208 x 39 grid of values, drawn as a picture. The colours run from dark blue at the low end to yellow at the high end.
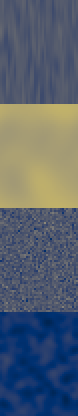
It is made of 4 by 1 panels. Panel 1,1: low, streaked downward, faint in contrast. Panel 2,1: high, smooth, faint in contrast. Panel 3,1: low, fine-grained. Panel 4,1: very low, blotchy, faint in contrast.
